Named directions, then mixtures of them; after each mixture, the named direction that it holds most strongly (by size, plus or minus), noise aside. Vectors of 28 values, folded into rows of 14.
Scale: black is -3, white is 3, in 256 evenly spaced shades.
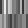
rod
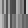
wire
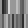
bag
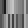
bag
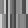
wire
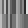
wire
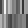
rod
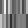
rod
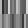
bag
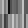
bag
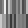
rod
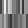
rod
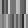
bag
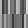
bag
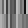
wire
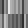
bag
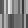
rod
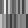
rod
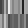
rod
